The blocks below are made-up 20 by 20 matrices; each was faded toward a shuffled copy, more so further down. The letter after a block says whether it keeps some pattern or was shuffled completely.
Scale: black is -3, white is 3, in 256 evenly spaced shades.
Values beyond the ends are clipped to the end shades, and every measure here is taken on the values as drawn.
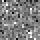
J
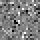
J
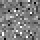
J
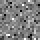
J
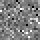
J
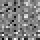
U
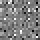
U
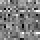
U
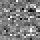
U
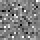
J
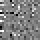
U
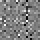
U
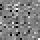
U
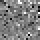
J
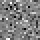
J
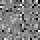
U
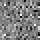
U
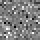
J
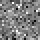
J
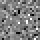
J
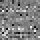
U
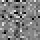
U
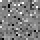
J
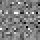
U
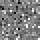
J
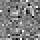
U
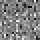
U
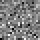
J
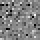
J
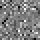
U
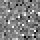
J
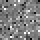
J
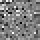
U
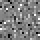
J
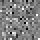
U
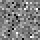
J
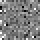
U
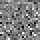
J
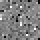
J
